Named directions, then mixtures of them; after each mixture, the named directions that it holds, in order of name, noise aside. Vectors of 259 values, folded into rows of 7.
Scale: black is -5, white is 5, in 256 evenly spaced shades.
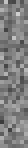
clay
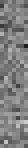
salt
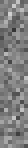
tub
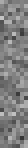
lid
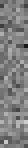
salt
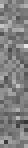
salt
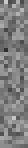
clay, tub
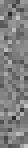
lid, tub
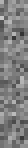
clay, lid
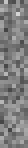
clay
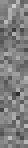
lid, tub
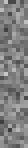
clay, lid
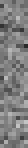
lid, salt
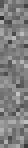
lid, salt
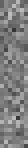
salt, tub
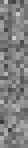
clay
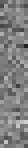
salt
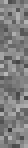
clay, lid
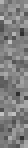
lid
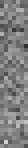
salt, tub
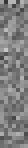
clay, tub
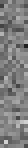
salt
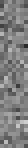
salt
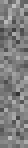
lid, tub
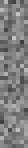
clay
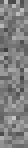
clay, tub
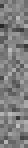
lid, salt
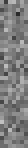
clay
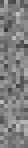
clay, salt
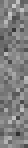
tub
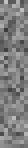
clay, tub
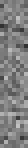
lid, salt
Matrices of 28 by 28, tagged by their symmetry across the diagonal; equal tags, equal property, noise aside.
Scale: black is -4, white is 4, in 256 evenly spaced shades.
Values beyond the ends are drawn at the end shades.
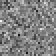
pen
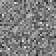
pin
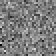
pen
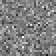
pen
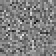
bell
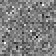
pin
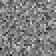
bell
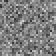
pin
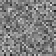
pin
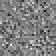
bell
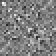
pin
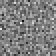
bell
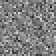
bell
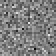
bell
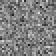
pen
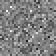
pin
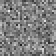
bell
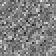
pin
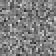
bell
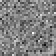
pin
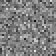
pen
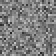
pen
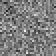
pen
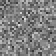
pin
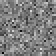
pen
